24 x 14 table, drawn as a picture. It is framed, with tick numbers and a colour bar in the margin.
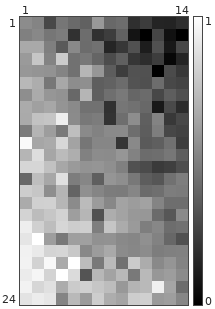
Ninth with the lowest average: top right. Stripes: none. Odd rows or columns: none. Slope: up to the bottom left. Ninth with the highest average: bottom left. Mirror symmetry: none.
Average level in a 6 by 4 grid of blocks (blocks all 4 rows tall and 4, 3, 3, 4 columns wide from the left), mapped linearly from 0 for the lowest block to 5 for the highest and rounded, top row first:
3 2 1 0 / 3 3 2 1 / 4 3 2 2 / 4 3 3 2 / 5 3 3 2 / 5 4 4 3
